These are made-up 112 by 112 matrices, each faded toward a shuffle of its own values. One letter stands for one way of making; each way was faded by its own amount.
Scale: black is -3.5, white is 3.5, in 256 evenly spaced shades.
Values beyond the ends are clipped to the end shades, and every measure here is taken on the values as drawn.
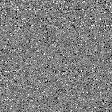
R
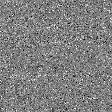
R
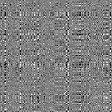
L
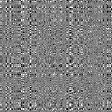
L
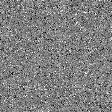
R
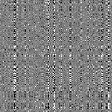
L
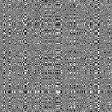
L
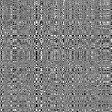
L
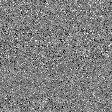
R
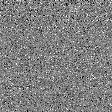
R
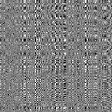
L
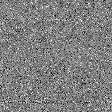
R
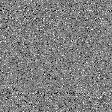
R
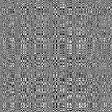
L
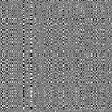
L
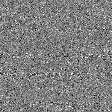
R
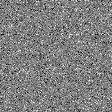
R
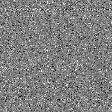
R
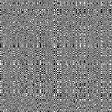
L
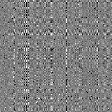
L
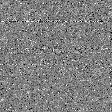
R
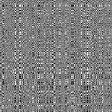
L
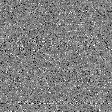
R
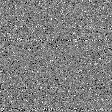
R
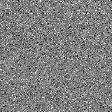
R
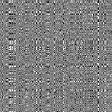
L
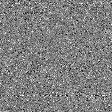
R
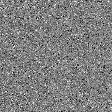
R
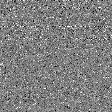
R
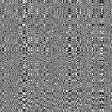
L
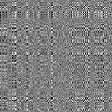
L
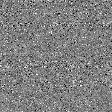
R
